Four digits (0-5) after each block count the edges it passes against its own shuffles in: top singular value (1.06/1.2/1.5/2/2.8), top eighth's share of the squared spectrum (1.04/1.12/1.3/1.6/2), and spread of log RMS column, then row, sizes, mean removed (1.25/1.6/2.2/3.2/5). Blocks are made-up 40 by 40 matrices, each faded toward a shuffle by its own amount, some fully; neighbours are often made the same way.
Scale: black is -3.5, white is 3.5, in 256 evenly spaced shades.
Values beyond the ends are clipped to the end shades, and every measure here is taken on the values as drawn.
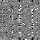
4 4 2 1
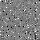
2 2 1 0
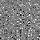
3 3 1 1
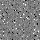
2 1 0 0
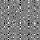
4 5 3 2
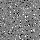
0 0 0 0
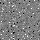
2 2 1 0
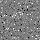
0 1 0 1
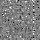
3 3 1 0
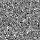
0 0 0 0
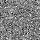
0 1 0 0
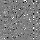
3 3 1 1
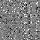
3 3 2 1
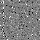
3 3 1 0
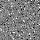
0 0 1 0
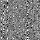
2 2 3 0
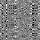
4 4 3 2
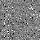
3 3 1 1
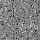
2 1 0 0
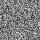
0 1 0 0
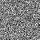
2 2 0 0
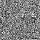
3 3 1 1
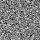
0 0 0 0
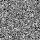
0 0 0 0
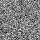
1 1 0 0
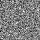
2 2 0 0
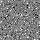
1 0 0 0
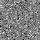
2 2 0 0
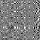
4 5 3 2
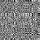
4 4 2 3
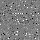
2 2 0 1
